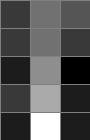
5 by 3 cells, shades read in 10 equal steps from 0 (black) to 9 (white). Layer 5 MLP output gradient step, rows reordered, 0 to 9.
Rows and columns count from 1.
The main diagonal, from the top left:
2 4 0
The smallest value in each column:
1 4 0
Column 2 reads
4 4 5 6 9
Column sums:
8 28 7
